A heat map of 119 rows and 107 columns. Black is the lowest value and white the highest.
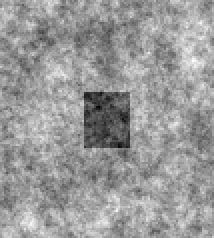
Average level on the scale: 60%. Odd patch: lower, in the centre. Stripes: none. Grain: blotchy. Ninth with the lowest average: centre.
